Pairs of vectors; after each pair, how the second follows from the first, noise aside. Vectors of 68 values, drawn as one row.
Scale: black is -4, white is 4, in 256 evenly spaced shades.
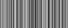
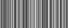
negated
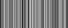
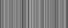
shrunk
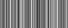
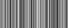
negated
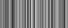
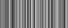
copied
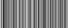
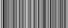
copied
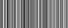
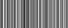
copied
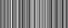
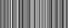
copied
